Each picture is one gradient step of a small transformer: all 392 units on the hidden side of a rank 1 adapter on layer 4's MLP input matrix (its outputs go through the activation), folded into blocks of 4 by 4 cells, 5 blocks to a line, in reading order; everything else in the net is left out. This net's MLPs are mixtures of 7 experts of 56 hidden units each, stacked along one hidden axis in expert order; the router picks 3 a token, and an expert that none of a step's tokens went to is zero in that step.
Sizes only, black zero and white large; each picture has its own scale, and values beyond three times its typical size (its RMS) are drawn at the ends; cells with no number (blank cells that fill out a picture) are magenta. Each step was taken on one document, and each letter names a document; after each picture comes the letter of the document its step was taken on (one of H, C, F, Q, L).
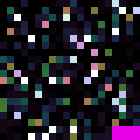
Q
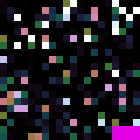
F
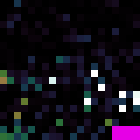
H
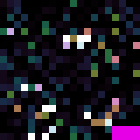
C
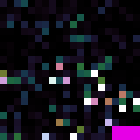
H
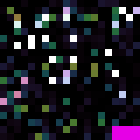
F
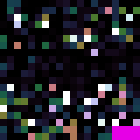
F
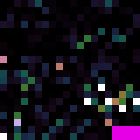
H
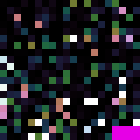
F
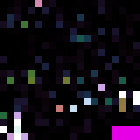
H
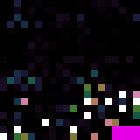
H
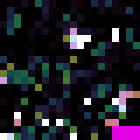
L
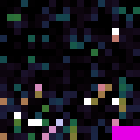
Q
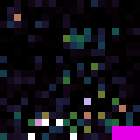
L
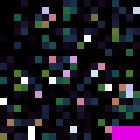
Q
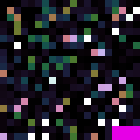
Q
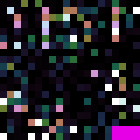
F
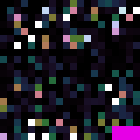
Q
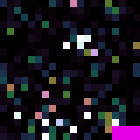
C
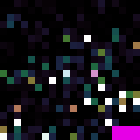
H
